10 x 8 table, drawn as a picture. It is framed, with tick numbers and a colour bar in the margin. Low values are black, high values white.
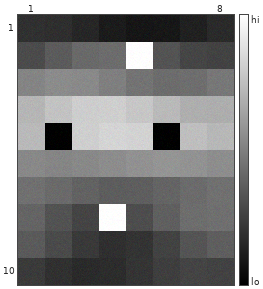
On average the colour sits 40% of the way up the scale. Four lone cells stand out: two far higher and two far lower than their neighbours. Values change most from cell to cell in the top middle.
